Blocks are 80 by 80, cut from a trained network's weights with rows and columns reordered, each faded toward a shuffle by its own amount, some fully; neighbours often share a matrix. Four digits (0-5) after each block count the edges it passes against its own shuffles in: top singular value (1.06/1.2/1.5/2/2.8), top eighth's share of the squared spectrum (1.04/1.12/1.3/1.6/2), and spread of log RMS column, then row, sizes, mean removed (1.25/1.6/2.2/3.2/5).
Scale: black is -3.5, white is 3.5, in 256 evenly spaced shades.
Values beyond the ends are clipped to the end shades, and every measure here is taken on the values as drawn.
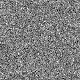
1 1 0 0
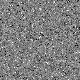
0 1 0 0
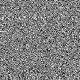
3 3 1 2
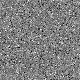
0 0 0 0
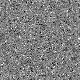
1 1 0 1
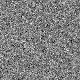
0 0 0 0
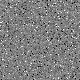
0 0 0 0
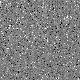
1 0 0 0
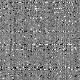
3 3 0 2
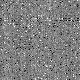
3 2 0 1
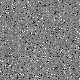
1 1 0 0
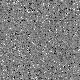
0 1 0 1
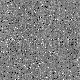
2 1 0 1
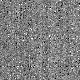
2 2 0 1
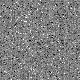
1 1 0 0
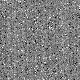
2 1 0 0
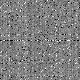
3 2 0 2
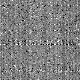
3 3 0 2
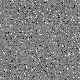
0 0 0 0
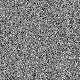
1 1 0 0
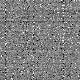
2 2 2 0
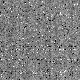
2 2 0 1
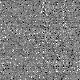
2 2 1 0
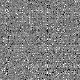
3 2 2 0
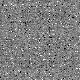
2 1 1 0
